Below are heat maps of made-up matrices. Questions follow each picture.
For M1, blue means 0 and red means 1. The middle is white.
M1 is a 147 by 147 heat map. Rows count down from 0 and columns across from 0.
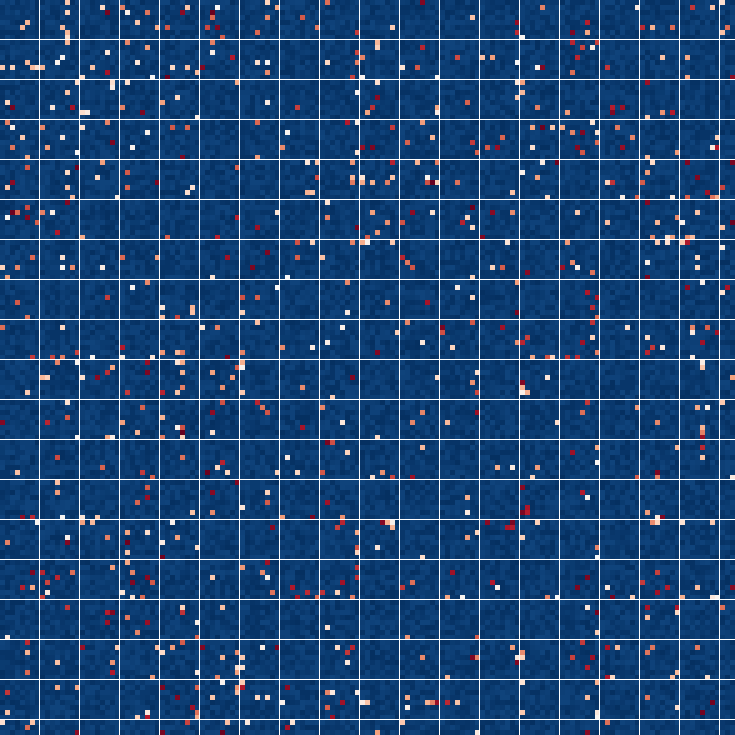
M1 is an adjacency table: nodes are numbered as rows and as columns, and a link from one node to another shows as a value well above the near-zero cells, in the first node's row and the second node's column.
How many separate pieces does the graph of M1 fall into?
2
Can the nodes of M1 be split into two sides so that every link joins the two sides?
yes
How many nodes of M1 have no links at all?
1
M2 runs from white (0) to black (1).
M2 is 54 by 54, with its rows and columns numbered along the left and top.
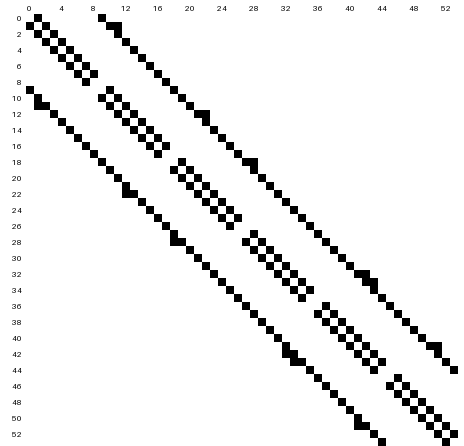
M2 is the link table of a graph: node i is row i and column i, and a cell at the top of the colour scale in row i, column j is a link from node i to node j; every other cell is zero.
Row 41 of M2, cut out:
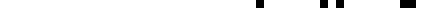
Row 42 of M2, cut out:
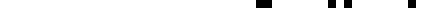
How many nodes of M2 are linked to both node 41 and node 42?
2
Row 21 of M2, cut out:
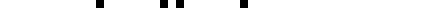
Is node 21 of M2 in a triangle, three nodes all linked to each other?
yes
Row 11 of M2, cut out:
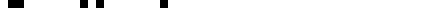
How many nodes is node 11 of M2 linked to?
5
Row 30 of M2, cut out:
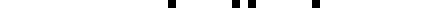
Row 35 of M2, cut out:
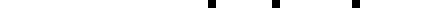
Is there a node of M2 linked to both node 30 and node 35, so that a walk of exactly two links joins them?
no
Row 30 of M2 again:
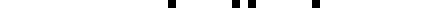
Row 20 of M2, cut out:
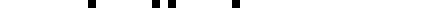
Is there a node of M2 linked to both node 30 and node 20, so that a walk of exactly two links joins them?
yes
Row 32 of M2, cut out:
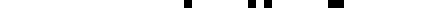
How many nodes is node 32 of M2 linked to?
5
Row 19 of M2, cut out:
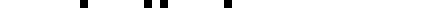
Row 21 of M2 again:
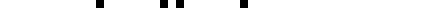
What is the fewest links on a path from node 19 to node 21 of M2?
2
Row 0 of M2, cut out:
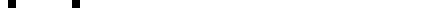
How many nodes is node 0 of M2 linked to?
2
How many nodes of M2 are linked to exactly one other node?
0
